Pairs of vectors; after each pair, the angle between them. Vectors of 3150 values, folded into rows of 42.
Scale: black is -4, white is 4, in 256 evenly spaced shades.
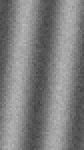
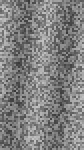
partly opposed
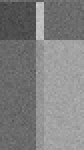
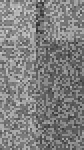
partly opposed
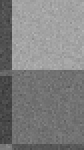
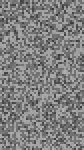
orthogonal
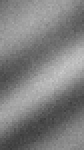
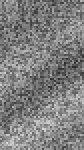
partly opposed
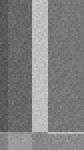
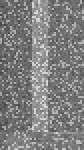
partly aligned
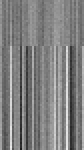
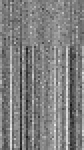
nearly parallel
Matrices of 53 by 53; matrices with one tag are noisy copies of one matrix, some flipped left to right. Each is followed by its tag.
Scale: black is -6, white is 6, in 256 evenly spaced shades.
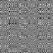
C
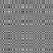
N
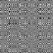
C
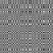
N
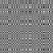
N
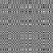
N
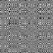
C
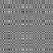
N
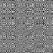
C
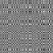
N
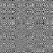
C
